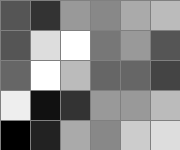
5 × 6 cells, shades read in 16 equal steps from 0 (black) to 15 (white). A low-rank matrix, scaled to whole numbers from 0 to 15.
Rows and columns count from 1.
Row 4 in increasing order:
1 3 9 9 11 14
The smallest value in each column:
0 1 3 6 6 4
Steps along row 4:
down up up same up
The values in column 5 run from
6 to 12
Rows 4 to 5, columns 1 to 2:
14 1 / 0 2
